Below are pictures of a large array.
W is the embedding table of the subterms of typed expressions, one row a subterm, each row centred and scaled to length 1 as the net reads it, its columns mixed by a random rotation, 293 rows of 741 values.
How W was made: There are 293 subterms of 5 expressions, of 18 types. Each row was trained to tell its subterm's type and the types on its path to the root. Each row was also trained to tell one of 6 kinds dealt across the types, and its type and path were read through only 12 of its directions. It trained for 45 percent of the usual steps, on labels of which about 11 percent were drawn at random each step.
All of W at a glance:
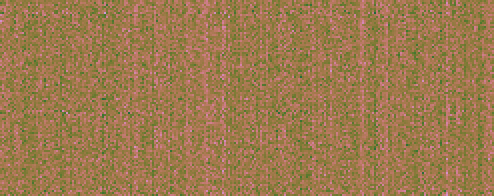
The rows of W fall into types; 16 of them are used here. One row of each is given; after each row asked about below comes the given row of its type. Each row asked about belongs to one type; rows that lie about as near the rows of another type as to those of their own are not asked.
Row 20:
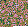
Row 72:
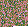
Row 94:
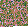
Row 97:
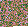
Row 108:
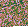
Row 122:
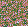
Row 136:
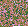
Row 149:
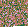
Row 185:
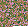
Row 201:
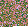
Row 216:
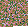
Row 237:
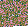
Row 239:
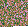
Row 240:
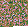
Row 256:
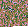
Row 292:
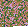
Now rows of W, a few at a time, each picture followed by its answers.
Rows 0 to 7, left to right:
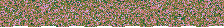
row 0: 108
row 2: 239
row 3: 240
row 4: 292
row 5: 94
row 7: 185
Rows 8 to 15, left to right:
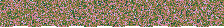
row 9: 108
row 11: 72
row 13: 216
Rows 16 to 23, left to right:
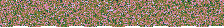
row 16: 216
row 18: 20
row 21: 149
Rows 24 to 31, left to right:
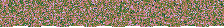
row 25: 72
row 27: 185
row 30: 185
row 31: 97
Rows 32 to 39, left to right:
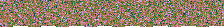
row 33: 72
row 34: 149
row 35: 239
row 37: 108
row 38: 237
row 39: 72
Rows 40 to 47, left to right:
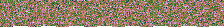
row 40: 72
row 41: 94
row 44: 97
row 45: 72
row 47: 216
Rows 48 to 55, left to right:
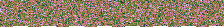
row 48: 94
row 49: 240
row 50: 216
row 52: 240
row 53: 292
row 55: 256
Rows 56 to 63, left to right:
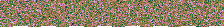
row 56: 122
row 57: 216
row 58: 240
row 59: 256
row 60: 292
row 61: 240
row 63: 240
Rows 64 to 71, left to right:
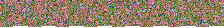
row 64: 201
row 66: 216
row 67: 122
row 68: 149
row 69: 185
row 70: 94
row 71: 72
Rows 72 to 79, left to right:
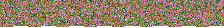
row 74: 149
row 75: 94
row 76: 185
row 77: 122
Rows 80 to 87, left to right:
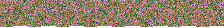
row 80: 136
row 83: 136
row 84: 185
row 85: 122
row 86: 237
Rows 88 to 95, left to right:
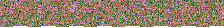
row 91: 136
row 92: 149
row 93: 240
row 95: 72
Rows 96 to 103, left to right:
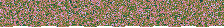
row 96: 94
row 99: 201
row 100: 216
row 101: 94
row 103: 292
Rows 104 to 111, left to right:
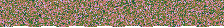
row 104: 149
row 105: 20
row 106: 256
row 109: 239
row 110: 122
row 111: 136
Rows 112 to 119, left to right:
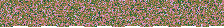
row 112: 292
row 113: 149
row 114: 216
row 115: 216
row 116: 185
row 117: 108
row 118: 240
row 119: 72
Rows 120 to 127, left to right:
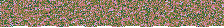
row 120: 240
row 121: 108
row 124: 94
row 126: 201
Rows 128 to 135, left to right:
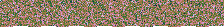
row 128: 237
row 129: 108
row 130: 97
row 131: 72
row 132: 136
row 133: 72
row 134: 256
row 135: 185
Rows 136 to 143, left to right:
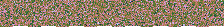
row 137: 292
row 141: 216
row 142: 20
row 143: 185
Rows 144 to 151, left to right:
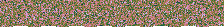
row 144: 239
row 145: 149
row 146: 185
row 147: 97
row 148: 149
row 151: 185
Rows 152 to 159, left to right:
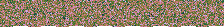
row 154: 94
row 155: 239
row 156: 239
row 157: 20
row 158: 216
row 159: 292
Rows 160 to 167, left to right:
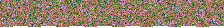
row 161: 292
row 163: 97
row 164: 185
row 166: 20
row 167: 185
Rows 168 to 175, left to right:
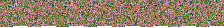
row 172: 72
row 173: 108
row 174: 237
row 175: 72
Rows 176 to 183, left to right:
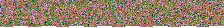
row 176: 97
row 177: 94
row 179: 292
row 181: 256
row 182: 136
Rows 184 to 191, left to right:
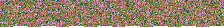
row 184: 292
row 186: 20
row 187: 256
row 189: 72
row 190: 256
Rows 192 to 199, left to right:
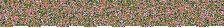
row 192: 97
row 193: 256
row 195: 292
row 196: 149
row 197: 94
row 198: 94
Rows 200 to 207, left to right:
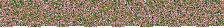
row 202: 97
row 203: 240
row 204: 185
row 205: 108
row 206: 149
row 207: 108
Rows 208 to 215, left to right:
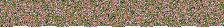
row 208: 216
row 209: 97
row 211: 94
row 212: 240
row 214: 292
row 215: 20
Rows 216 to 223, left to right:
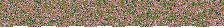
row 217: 240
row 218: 256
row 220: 108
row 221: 136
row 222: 20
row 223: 136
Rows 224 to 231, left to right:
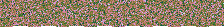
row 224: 185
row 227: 216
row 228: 122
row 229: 237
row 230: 97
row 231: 239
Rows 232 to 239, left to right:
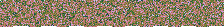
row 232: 237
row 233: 216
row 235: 256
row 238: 237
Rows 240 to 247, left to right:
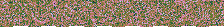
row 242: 292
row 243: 240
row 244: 256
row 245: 97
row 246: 201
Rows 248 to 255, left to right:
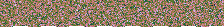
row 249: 20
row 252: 239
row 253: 292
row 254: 216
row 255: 108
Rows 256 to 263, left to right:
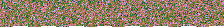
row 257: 292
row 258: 237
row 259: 97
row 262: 20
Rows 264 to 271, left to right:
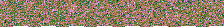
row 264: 108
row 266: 292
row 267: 201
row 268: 20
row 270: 108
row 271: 201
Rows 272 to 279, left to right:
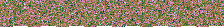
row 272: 216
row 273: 256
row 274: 108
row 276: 149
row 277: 201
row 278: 97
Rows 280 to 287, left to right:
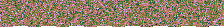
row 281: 239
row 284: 97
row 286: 240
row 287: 72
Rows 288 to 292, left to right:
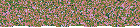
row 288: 72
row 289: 239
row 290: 149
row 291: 185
